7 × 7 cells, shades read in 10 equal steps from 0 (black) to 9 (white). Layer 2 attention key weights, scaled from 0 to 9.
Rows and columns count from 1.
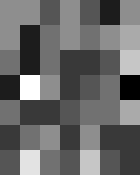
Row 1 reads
5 5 3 5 3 1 5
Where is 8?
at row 7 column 2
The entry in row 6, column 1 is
2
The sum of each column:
24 30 27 22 28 22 28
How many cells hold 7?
2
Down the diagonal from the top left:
5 1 4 2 4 2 2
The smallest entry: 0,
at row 4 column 7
